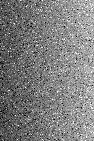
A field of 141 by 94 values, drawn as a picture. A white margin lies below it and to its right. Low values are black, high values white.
Stripes: none. Grain: fine. Odd rows or columns: none. Slope: up to the right. Average level on the scale: 50%.
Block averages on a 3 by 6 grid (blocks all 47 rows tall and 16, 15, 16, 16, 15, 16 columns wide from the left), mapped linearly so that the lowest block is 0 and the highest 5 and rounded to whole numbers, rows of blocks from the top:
012345 / 012345 / 012345
